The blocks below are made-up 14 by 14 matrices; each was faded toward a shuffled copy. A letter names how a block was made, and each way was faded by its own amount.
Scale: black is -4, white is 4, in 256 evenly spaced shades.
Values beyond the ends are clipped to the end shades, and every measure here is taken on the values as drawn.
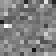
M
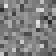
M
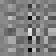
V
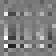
V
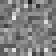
M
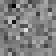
M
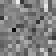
M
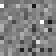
M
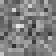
M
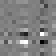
V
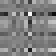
V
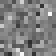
M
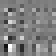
V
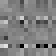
V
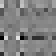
V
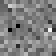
M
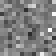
M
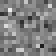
M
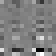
V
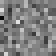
M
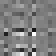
V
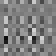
V
